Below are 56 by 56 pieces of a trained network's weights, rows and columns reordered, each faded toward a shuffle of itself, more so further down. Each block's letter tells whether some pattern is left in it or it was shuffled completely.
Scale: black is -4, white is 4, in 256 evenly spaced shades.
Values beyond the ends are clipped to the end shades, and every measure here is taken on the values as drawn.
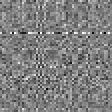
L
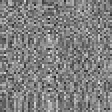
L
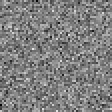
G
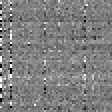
L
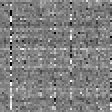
L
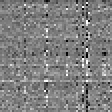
L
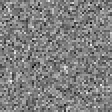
G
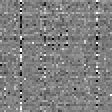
L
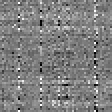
L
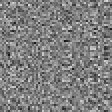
L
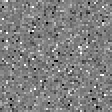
G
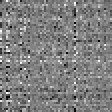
L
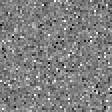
G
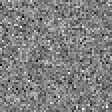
G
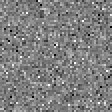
G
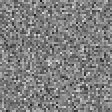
G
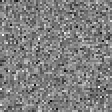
G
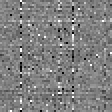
L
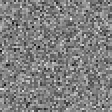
G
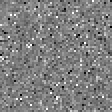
G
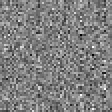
L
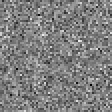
G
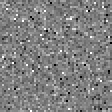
G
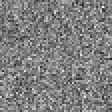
G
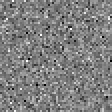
G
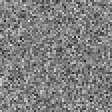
G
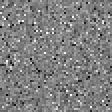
G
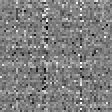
L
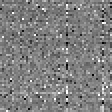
L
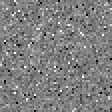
G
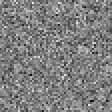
G
